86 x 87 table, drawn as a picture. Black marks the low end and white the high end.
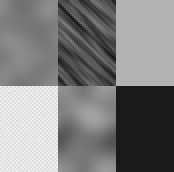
It is made of 2 by 3 panels. Panel 1,1: middling, smooth, faint in contrast. Panel 1,2: low, slanting down to the right. Panel 1,3: high, flat. Panel 2,1: very high, checkered, faint in contrast. Panel 2,2: middling, smooth. Panel 2,3: very low, flat.
